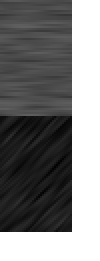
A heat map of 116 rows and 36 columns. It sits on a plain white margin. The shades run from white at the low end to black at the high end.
The table splits into 2 rows of 1 panel. Panel 1,1: high, streaked across, faint in contrast. Panel 2,1: very high, slanting up to the right, faint in contrast.
